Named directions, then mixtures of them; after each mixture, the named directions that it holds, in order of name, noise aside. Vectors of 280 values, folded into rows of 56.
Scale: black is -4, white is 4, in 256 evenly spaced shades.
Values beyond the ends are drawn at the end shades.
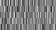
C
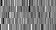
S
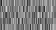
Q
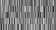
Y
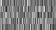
Q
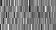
C, S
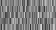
C, Q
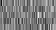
Q, Y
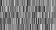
Q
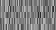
C, Y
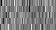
Q, S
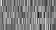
Q, Y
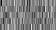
Q, S
